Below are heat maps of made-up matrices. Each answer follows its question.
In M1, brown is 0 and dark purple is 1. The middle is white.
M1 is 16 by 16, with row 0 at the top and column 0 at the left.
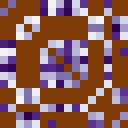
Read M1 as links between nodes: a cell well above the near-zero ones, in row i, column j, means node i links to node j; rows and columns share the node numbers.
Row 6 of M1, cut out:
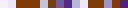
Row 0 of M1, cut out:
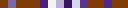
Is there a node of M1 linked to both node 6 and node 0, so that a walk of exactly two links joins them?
yes
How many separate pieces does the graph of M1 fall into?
1
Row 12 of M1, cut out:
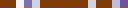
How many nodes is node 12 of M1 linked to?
6
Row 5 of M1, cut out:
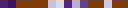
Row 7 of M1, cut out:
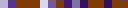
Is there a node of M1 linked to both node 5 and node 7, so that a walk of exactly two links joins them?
yes
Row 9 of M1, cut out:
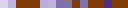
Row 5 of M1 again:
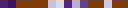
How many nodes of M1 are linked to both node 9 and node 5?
7
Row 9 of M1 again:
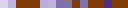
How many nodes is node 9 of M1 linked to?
8
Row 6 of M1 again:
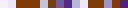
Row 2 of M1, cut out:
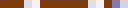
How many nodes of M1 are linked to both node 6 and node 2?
1
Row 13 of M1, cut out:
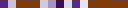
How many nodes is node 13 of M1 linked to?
8
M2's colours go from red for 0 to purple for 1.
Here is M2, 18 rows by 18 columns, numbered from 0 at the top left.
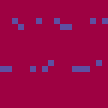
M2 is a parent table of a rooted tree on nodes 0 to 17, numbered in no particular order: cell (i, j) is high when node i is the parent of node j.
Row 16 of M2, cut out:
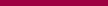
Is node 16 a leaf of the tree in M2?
yes
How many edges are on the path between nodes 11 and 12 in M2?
1
